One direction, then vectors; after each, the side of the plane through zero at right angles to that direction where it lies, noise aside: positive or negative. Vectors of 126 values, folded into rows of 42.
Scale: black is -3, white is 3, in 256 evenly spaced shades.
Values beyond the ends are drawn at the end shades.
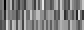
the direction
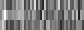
negative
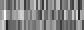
negative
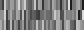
negative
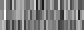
negative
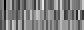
positive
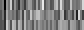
positive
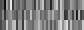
positive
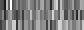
positive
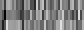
positive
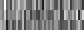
negative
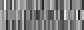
negative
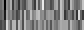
positive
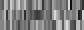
negative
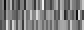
positive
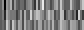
positive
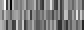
negative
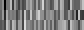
positive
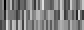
positive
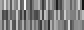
negative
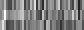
negative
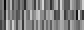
positive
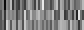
positive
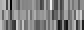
negative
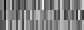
positive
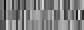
positive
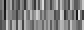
positive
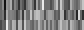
positive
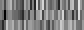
positive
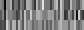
positive
